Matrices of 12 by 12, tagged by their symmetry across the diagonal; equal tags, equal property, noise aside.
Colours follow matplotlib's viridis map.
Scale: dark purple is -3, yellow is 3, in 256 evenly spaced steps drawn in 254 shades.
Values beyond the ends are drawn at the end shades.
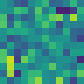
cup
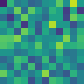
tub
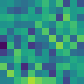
tub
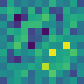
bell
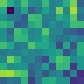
bell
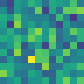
tub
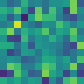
cup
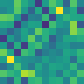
bell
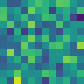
cup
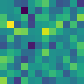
cup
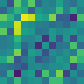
bell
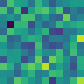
tub
